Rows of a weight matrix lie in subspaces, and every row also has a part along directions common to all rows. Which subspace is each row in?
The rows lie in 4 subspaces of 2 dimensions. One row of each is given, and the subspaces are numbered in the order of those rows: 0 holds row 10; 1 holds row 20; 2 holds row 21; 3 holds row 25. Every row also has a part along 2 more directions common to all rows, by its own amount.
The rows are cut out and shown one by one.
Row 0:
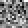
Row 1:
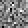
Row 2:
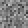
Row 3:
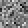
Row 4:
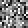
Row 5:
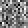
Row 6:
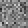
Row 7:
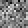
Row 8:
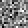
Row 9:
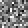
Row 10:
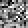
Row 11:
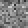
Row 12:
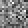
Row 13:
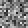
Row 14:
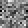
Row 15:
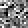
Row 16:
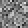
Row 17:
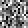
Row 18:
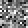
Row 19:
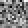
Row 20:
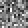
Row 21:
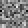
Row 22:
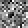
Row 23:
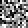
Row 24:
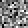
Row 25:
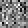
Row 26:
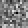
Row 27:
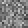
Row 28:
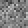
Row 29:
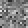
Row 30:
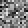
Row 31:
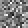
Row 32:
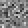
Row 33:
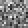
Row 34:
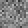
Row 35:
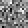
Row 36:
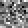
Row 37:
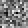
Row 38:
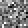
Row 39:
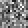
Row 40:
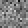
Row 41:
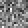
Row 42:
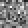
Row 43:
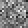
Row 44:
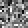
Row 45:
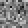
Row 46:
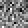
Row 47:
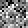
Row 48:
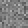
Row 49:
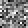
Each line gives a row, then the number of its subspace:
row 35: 1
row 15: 2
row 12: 0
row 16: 3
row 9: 1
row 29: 2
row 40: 0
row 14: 2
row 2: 3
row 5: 3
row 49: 2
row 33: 1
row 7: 0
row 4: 3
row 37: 2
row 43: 0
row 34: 0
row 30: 2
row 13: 2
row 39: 1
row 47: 0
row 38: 1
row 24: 1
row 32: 2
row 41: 1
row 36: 0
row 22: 3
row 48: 3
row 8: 1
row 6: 3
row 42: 0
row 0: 0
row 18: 2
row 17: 3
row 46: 1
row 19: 0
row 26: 2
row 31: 3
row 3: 3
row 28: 0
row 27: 3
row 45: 0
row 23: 2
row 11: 0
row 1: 1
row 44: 1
